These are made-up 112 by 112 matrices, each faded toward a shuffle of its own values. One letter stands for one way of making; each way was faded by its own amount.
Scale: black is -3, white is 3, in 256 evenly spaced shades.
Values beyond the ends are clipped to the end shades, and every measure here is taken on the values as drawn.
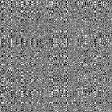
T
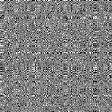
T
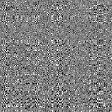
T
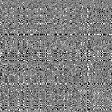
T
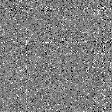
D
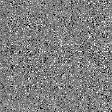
D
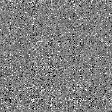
D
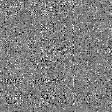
D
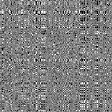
T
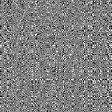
T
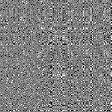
T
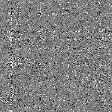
D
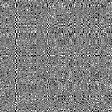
T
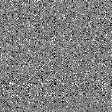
D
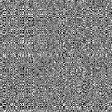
T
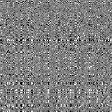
T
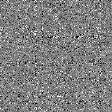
D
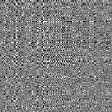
T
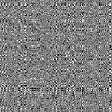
T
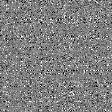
D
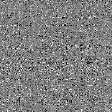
D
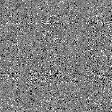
D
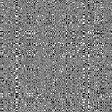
T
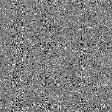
D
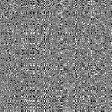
T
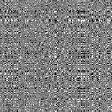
T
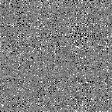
D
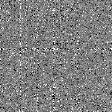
D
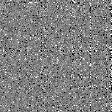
D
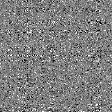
D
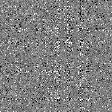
D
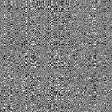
T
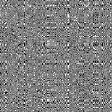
T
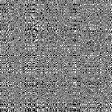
T
